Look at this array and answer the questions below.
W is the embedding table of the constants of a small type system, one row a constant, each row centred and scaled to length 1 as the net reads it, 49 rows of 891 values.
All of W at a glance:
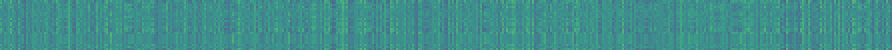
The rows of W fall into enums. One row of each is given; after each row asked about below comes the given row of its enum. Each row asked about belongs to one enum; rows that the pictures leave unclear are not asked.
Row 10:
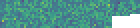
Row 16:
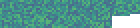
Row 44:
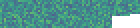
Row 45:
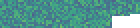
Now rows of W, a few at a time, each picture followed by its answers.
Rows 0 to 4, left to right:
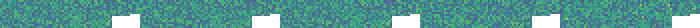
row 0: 45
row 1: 45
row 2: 45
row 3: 16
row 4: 10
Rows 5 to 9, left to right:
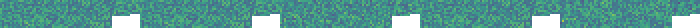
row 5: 16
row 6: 16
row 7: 44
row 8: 16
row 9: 10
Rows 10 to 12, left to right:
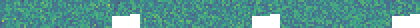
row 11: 44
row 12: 45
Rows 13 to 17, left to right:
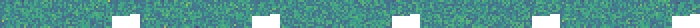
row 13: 10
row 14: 10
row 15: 45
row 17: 10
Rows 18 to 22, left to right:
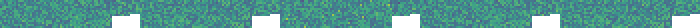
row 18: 45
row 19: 16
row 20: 10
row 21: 45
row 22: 16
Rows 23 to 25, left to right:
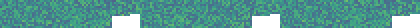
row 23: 45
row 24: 16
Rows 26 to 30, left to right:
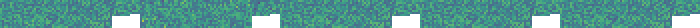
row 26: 16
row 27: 10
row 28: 16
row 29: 16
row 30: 16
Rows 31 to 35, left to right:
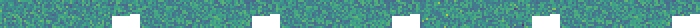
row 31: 44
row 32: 45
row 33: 45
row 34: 10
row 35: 45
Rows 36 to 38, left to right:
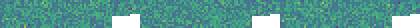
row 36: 10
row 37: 45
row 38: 10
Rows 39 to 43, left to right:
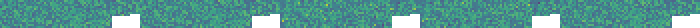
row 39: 45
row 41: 10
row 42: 10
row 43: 45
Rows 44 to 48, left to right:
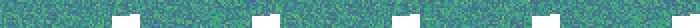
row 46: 44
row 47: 10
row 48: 45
